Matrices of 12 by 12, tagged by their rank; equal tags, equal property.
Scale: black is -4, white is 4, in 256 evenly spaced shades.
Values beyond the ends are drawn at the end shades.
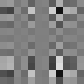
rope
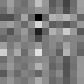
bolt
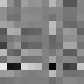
bolt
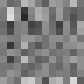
bolt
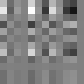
rope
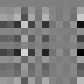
rope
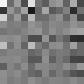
bolt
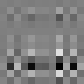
rope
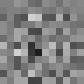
bolt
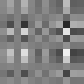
rope
